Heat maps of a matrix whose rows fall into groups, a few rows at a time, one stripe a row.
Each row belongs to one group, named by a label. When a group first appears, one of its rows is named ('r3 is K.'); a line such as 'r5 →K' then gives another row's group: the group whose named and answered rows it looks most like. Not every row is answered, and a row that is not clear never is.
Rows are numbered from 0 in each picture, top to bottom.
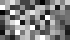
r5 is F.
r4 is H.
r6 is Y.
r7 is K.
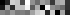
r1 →Y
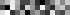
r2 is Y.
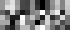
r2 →H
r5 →K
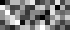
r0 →F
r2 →Y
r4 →H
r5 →K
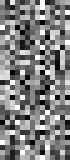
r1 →K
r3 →K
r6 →H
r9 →H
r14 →Y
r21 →H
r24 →Y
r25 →K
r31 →K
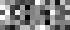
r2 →Y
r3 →Y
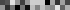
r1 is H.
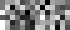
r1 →Y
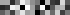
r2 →F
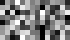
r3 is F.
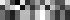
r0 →Y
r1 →H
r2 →K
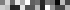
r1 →Y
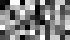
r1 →F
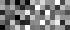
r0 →H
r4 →H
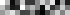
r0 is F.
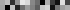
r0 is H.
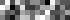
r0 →Y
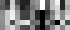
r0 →H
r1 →H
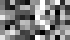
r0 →H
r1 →K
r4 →K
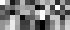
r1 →F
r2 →K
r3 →H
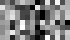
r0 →F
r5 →F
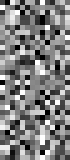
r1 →Y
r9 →Y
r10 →F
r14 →K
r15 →Y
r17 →Y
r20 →F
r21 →Y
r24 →Y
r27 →K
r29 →Y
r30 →Y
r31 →K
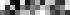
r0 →Y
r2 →K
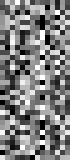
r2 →H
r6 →H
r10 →H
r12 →H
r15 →K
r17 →K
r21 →K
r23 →H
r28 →K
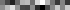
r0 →K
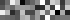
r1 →F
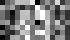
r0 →F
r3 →K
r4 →F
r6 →K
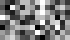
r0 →K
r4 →H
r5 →F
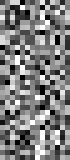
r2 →H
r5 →K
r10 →H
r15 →H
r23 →K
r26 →H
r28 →H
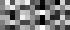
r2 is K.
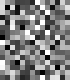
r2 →Y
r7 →F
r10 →Y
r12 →Y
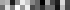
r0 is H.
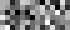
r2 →H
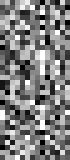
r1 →F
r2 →H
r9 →F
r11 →K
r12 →H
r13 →H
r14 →H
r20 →F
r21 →K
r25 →K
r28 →Y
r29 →F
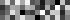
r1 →F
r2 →H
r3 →F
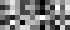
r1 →F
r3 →K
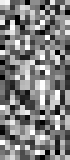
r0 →Y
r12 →F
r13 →K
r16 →K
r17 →K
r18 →H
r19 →H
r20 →H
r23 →H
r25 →F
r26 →F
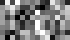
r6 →K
